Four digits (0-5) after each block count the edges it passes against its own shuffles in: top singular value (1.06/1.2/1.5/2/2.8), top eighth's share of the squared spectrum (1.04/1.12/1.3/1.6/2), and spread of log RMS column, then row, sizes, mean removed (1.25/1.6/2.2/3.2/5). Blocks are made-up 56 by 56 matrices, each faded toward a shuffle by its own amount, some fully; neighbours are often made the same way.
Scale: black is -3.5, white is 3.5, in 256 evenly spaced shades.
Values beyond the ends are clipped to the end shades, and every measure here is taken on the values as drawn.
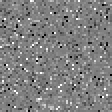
0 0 0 0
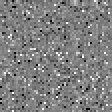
2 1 0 0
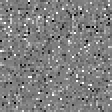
2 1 0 0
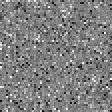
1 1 0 0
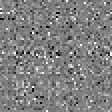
4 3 1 2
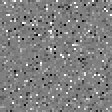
0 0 0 0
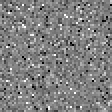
1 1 0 1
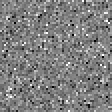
0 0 0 0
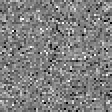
2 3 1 1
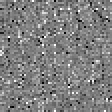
3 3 1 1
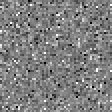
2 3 1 1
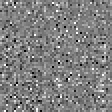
3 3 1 1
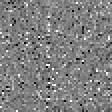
2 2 1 0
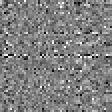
4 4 2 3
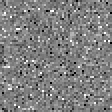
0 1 0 0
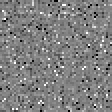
1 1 0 0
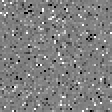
0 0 0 0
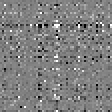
4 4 3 3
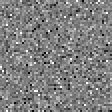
0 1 0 0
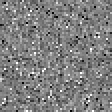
1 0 0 0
